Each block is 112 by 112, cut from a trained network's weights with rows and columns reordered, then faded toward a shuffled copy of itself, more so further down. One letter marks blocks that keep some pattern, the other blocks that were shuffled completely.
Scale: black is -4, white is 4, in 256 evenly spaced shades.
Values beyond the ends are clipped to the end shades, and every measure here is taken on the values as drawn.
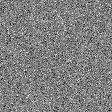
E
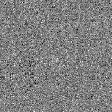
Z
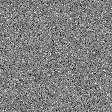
E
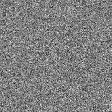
Z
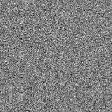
Z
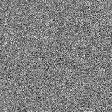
Z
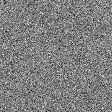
E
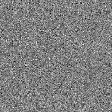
Z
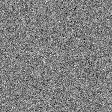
E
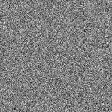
Z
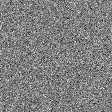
E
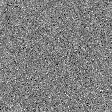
E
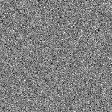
Z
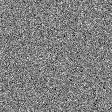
E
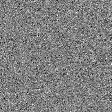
Z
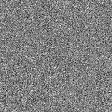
Z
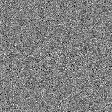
Z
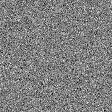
E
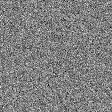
E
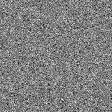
Z
